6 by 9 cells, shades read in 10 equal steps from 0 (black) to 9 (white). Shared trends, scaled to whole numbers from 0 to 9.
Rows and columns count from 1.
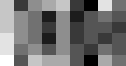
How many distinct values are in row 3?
5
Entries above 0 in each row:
8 9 9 9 9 8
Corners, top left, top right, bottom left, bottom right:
7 4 9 4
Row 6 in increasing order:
0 3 3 4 6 6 6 7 9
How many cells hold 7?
5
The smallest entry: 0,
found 2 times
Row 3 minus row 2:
0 0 0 1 0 1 0 -1 -1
